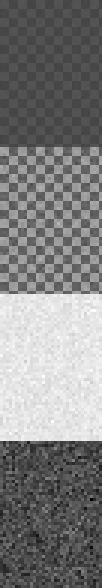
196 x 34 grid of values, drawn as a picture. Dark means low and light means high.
The table splits into 4 rows of 1 panel. Panel 1,1: low, checkered, faint in contrast. Panel 2,1: middling, checkered, strong in contrast. Panel 3,1: very high, fine-grained, faint in contrast. Panel 4,1: low, fine-grained.
